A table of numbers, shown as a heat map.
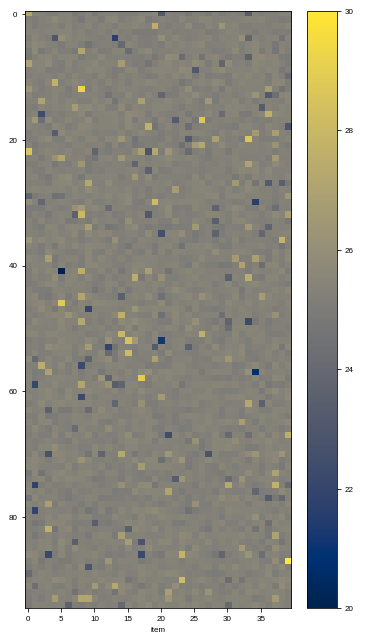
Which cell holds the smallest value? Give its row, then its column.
41, 5
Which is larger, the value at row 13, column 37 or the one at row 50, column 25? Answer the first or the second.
the second
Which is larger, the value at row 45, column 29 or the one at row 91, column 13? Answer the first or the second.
the second
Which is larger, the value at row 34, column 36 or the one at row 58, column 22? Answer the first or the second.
the second
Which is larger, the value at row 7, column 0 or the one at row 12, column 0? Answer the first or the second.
the second
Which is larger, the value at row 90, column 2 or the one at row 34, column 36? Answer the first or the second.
the first
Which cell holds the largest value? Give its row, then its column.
87, 39
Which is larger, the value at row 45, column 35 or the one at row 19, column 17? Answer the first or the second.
the first
